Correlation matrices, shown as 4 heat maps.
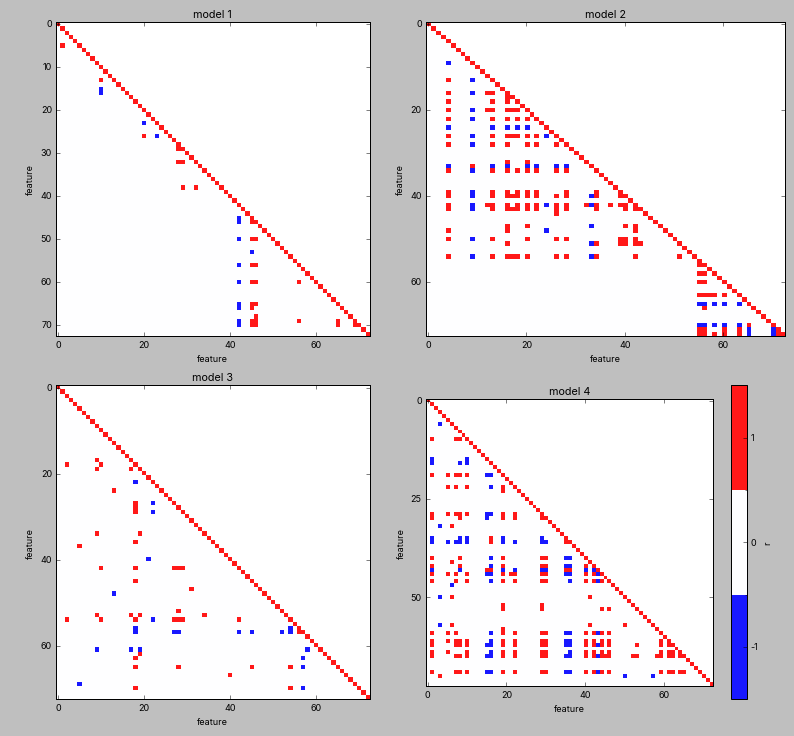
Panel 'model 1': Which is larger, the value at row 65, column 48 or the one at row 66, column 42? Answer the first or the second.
the first
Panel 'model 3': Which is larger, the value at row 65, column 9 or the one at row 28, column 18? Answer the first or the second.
the second
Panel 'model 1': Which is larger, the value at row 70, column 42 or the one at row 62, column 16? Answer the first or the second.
the second
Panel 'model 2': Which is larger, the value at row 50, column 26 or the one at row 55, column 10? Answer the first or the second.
the first
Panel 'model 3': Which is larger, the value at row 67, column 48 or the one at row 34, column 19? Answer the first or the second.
the second
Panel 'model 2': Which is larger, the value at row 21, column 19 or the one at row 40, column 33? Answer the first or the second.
the first
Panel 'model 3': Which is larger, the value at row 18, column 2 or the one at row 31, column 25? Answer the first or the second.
the first
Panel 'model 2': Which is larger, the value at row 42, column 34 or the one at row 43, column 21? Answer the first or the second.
the first
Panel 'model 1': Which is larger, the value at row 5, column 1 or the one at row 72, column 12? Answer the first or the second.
the first
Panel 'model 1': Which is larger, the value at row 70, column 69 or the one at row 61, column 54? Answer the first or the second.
the first
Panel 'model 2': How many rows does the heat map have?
73
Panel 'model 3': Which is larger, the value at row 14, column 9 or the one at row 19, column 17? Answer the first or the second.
the second
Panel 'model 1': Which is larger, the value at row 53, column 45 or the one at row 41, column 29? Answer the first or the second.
the second
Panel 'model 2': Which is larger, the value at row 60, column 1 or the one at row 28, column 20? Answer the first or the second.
the second
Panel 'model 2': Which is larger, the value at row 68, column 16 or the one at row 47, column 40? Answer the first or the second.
the second
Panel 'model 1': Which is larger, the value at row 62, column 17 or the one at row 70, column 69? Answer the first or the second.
the second
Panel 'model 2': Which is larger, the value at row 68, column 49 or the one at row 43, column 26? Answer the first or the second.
the second
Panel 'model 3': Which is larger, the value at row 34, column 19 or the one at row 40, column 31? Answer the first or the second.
the first
